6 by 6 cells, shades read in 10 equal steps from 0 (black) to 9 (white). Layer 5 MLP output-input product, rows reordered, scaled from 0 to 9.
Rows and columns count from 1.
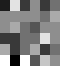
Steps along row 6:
down up down up down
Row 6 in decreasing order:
9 9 7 5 3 0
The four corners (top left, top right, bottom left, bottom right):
1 4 9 5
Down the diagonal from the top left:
1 5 4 4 2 5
